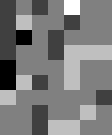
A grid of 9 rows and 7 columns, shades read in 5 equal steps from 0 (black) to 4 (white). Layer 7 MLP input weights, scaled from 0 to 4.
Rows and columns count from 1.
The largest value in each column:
3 3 2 3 4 3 3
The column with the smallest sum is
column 1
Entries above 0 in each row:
7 7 6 7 6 6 7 7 7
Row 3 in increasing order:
0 1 1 2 2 2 2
